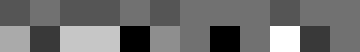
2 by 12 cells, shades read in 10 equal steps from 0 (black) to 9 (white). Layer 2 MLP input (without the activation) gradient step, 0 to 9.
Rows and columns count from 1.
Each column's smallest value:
3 2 3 3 0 3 4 0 4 3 2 4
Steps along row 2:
down up same down up down down up up down up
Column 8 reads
4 0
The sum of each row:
43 50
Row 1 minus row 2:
-3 2 -4 -4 4 -2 0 4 0 -6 2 0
